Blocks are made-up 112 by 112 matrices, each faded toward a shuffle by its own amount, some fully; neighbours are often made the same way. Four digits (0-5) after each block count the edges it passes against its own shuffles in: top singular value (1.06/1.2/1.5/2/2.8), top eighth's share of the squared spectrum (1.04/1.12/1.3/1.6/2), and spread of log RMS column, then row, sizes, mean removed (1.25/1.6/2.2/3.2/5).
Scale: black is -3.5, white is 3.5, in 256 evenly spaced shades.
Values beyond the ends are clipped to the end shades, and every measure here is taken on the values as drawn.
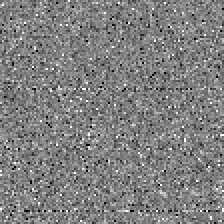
1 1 0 2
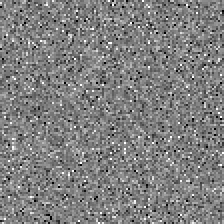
0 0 0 0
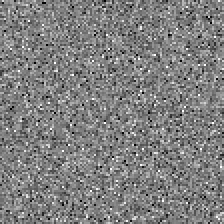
0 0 0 0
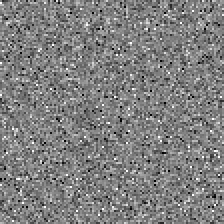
0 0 0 0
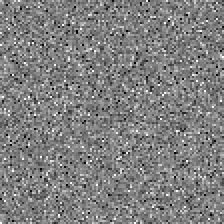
0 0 0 0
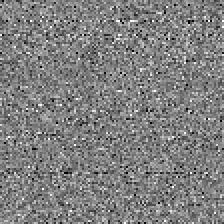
1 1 0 3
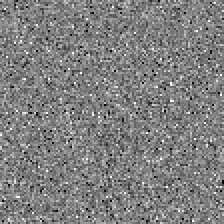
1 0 0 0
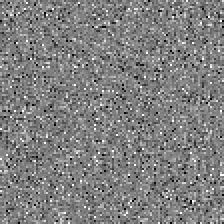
3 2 0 0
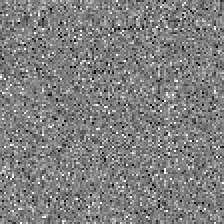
4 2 1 1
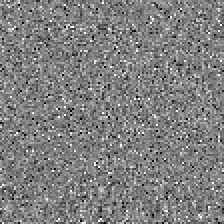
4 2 1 1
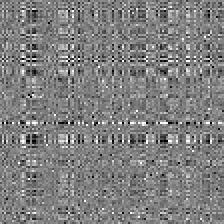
5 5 4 4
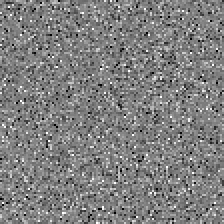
2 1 0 0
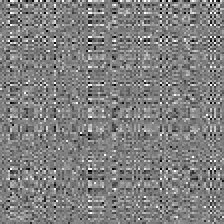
5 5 4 4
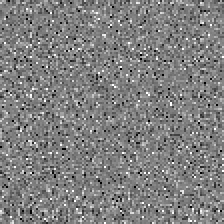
4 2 1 1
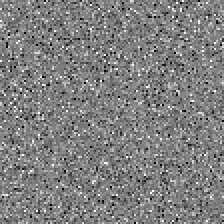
2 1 0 0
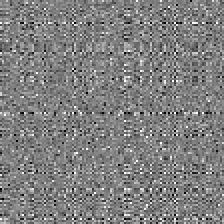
5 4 3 4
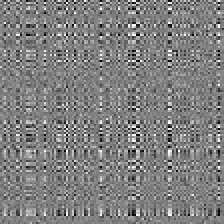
5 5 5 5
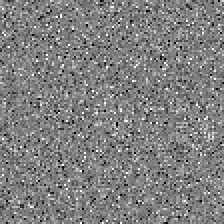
3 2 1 0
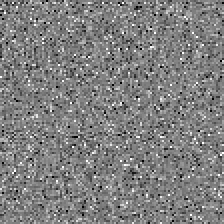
3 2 0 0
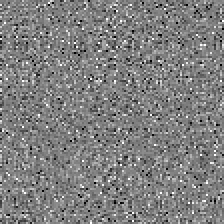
4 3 1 1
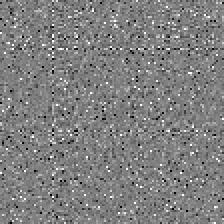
4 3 1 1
